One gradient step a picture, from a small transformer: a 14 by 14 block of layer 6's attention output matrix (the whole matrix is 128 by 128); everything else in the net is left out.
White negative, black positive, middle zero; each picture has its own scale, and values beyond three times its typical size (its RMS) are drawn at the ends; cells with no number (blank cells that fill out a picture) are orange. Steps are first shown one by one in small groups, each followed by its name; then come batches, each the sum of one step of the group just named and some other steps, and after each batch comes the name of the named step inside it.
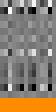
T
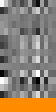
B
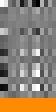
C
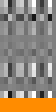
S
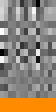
C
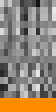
C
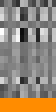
C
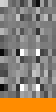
C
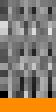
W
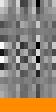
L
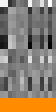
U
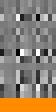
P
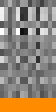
L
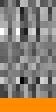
W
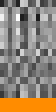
P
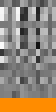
L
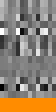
P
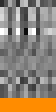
W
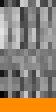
W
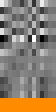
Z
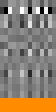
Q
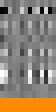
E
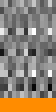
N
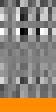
E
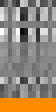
E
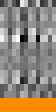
N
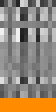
E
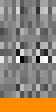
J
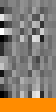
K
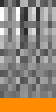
J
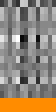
J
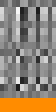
J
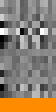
K
